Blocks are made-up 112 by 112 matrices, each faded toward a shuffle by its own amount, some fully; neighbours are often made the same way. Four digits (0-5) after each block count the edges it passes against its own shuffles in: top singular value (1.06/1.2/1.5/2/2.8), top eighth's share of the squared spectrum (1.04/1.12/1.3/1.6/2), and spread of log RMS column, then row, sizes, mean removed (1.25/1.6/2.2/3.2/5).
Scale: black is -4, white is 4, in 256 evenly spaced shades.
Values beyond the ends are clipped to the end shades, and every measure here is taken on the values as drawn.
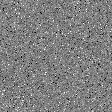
0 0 0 0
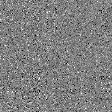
1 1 2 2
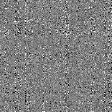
2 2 3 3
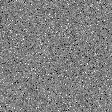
0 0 0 0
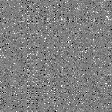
4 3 2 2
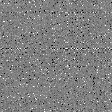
4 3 1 2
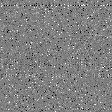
4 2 0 1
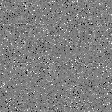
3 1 0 0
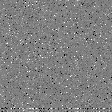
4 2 0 1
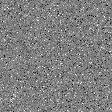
2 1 0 0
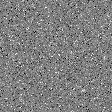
0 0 0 0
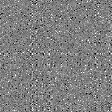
4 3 2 2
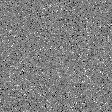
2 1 0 0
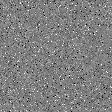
0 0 0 0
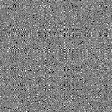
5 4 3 3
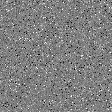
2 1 0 0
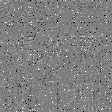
4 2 1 1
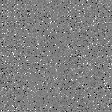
4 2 1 1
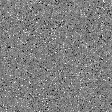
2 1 0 0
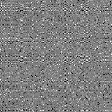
5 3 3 3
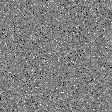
0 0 0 0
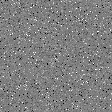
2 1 0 0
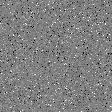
0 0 0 0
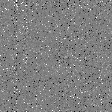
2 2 1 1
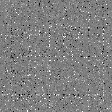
2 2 2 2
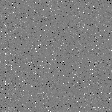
2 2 1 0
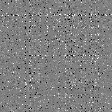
2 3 3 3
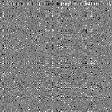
4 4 3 3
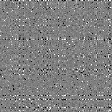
5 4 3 3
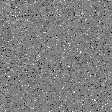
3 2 0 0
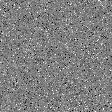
0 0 0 0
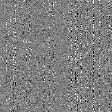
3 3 4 0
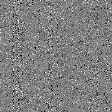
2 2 3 0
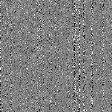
2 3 4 0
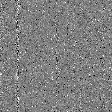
2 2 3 0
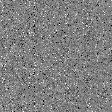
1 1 2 0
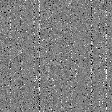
2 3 3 0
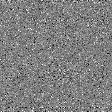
1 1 1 2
